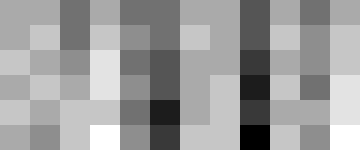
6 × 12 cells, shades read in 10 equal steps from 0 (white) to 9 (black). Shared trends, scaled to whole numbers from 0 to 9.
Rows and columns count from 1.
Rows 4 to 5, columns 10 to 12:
2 5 1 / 3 3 1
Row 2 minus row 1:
0 -1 0 -1 -1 0 -1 0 0 -1 -1 -1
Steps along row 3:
up up down up up down same up down up down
